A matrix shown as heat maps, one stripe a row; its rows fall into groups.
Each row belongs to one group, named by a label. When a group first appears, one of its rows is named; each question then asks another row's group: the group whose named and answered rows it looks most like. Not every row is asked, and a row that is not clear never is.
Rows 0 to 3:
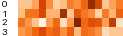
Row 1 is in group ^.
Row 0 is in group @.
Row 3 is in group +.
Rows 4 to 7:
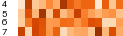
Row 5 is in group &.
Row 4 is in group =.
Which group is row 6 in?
+
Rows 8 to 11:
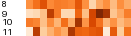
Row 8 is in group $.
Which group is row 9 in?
@
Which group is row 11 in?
=
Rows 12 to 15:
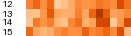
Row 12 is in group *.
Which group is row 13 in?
@
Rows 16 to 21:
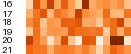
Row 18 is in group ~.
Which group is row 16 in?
&
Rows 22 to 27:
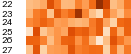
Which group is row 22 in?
@
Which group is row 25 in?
=
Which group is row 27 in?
=
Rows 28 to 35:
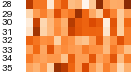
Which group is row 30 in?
=
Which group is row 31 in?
=
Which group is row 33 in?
&
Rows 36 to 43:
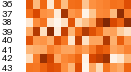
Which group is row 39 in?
&
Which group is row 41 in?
@
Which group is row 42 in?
+
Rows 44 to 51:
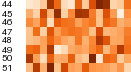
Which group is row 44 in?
@
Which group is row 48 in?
@
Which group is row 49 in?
*
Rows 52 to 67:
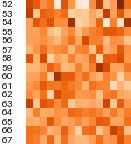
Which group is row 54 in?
^
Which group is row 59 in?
@
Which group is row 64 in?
=
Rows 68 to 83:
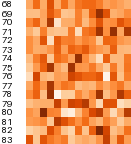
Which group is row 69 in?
@
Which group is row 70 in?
*
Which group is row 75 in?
^
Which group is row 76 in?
=
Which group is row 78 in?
*
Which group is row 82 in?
@
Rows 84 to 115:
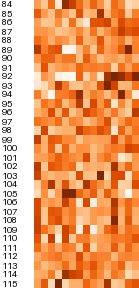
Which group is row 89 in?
*
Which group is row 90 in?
$
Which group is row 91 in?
=
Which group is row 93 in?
@
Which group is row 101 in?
+
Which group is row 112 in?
^
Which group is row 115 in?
*
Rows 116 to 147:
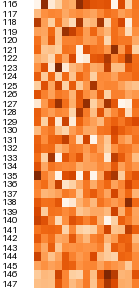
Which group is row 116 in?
=
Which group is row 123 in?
*
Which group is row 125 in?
&
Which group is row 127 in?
+
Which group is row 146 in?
@
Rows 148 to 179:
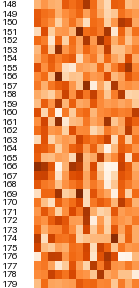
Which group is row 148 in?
~
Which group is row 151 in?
=
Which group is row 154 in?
$
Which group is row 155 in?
*
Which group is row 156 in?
*
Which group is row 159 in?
&
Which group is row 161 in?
*
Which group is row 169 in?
^
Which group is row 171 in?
~
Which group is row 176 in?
+
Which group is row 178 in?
+
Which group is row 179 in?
=
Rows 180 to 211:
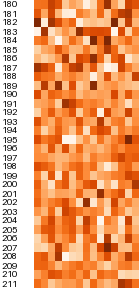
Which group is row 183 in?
=
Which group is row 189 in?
&
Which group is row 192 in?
$
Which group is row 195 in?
*
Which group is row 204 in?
$
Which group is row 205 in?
$
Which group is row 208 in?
*
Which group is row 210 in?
+
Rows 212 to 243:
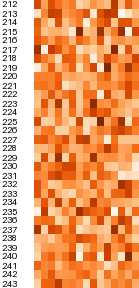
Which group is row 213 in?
+
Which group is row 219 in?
$
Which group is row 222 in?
$
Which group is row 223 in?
&
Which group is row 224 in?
&
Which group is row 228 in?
@
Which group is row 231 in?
+
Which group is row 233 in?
*
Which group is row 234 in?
&
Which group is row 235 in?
=
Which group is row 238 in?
~
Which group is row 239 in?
$
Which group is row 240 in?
$
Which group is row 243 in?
&
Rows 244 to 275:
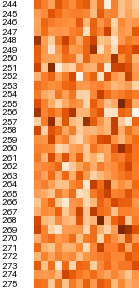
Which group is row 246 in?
^
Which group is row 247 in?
^
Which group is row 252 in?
$
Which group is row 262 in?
*
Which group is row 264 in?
^
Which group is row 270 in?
$
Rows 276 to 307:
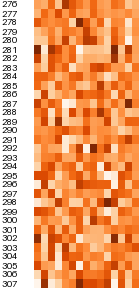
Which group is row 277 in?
&
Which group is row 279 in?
~
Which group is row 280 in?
~
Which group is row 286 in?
=
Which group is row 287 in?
*
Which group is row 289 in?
*
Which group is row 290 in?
+
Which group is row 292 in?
^
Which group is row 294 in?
$
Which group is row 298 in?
@
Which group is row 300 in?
^
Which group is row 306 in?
=
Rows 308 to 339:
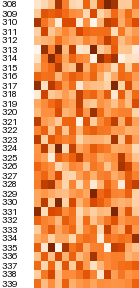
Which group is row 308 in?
@
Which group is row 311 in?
=
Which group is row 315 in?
^
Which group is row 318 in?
=
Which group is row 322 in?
&
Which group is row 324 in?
&
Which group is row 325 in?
~
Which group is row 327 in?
*
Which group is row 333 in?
$
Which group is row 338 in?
$
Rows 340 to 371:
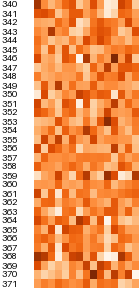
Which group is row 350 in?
=
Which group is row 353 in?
@
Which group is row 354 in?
~
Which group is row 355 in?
&
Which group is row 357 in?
=
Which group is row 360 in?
*
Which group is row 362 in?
~
